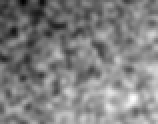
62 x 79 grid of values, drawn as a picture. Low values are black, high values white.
The top left is the ninth with the lowest average. The field climbs toward the bottom right. The texture is blotchy. The values follow a bell shape. No lone cell stands out from its neighbours. On average the colour sits 50% of the way up the scale. No regular stripes run through it.
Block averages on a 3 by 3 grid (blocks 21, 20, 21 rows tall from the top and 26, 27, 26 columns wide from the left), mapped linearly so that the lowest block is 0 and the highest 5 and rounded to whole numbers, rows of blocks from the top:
013 / 134 / 345
